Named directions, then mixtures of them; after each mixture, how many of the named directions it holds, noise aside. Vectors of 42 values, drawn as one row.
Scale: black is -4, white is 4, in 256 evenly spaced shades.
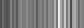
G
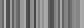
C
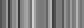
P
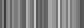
two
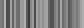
one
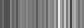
one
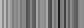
three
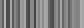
one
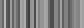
one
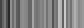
three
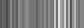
one
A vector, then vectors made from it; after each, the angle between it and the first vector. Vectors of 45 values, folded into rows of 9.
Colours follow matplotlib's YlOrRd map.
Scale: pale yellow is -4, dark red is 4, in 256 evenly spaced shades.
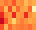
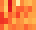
partly aligned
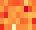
orthogonal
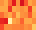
partly aligned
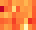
orthogonal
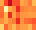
orthogonal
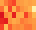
nearly parallel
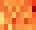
nearly opposite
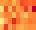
nearly opposite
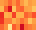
partly aligned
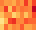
nearly opposite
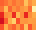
nearly parallel
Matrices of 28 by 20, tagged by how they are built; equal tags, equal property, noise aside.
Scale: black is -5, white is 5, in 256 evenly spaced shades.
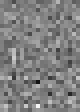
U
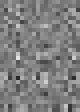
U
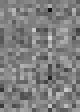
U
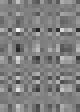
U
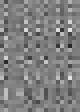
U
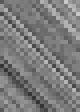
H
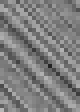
H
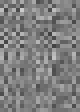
U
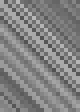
H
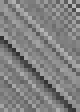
H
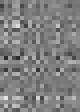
U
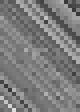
H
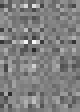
U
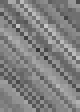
H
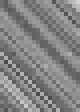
H
